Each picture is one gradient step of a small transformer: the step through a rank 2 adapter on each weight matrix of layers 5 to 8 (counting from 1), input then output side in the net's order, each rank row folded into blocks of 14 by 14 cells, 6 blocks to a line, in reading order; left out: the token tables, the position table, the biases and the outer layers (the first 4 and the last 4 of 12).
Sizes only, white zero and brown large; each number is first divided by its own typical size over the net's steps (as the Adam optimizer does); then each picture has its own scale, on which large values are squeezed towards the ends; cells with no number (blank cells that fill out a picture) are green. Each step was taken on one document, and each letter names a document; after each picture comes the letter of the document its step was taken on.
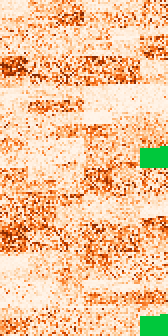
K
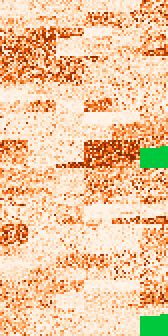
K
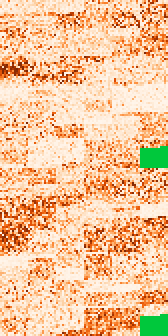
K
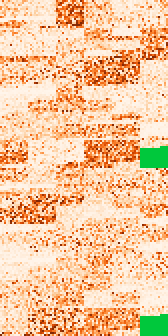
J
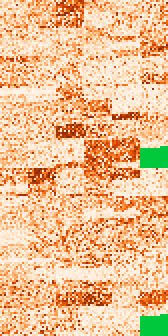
J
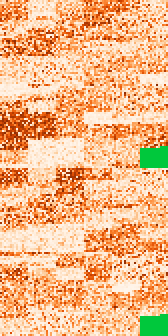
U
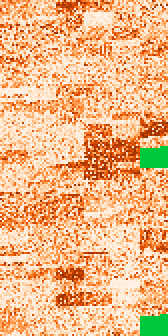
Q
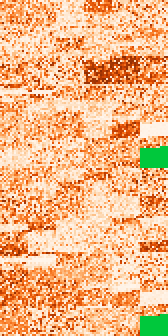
U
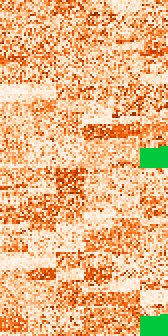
U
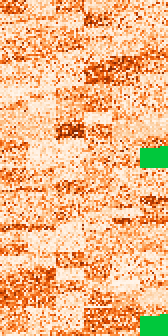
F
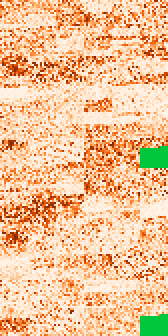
K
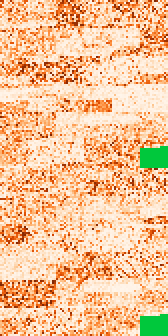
K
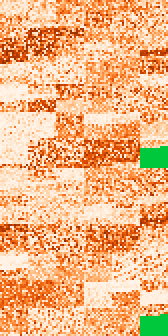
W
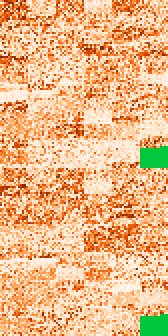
F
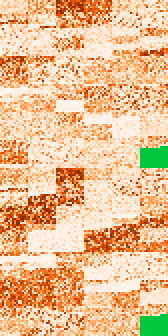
F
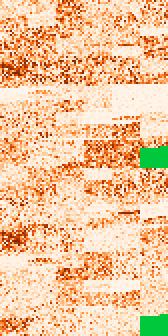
K
